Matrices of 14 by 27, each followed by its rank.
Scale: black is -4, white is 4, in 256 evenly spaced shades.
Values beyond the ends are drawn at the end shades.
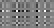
one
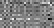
three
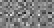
three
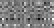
three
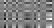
one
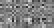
three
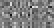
three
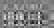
two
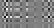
one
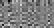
three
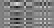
one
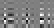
one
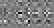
two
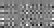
two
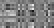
two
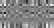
two
